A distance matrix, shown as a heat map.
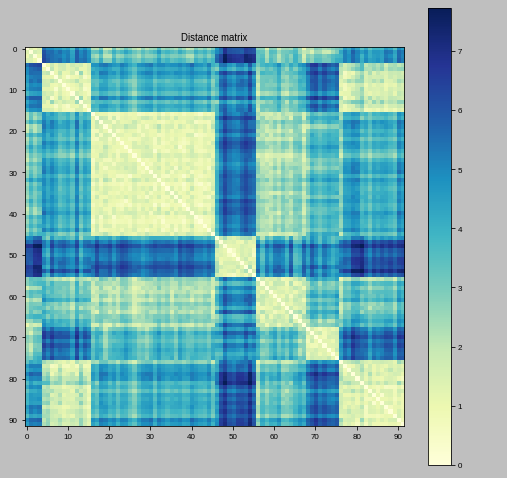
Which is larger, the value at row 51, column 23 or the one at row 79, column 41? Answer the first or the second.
the first
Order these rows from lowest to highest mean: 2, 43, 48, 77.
43, 77, 2, 48
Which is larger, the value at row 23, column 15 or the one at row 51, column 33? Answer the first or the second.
the second
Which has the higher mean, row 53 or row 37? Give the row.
53
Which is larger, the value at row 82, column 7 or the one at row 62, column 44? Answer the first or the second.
the second
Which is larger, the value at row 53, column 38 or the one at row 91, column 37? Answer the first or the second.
the first
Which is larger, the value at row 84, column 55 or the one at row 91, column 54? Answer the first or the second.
the second
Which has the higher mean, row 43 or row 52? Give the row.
52
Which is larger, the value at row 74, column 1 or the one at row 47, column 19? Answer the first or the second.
the second
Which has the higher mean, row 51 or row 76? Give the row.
51
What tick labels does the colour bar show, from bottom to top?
0, 1, 2, 3, 4, 5, 6, 7
